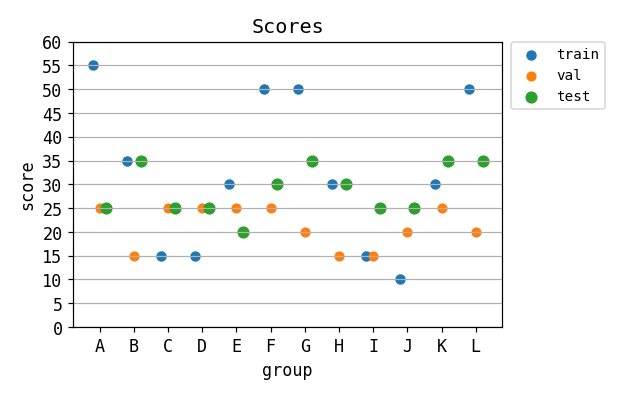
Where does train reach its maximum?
A
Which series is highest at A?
train
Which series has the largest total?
train
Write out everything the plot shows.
Title: Scores
x-axis: group, ticks A B C D E F G H I J K L
y-axis: score, ticks 0 5 10 15 20 25 30 35 40 45 50 55 60
Legend: train, val, test
Values:
train: 55 35 15 15 30 50 50 30 15 10 30 50
val: 25 15 25 25 25 25 20 15 15 20 25 20
test: 25 35 25 25 20 30 35 30 25 25 35 35
